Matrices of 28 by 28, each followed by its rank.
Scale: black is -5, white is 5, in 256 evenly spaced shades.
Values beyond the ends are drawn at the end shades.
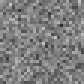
full rank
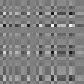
one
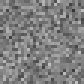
full rank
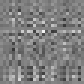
three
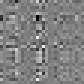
three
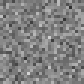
full rank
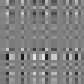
one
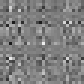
three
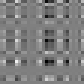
one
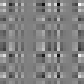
one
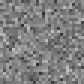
full rank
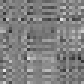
three
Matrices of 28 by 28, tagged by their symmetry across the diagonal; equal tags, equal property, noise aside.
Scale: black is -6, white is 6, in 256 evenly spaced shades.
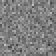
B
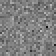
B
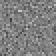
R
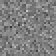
R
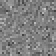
R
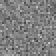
R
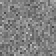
B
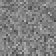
B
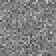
B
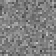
R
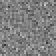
R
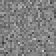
B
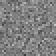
R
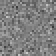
R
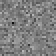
B
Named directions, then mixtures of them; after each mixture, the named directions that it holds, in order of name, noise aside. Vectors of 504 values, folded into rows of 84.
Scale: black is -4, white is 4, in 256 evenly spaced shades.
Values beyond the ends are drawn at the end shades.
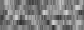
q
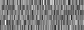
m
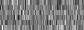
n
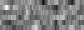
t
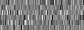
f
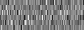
f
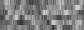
q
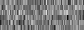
f, m, q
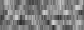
q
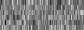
m, n, q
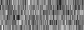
n, q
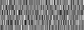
f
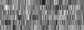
f, n, t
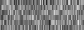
f, m, q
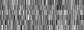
f, n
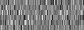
f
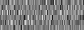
f
